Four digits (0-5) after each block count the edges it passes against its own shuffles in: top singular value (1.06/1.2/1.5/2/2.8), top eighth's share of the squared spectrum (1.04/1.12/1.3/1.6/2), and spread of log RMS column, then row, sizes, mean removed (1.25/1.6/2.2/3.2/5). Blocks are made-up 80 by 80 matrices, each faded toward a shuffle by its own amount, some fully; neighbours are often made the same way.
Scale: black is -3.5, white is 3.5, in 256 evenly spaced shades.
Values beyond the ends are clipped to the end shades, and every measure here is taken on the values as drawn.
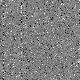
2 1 1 0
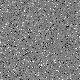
0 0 0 0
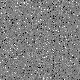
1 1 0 0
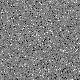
0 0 0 0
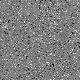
0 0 0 0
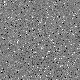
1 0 0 0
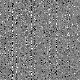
2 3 3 0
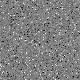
0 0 0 0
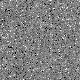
0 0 1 0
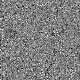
0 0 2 0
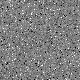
0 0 0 0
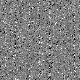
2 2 2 0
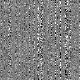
2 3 4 0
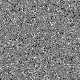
1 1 0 0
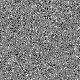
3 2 1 0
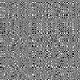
5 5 3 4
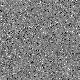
2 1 0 0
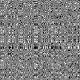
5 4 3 3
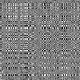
5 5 4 4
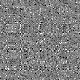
4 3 1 2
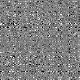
2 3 3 4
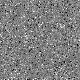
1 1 0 1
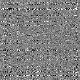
2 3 3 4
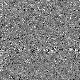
1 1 1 2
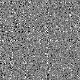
1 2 2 2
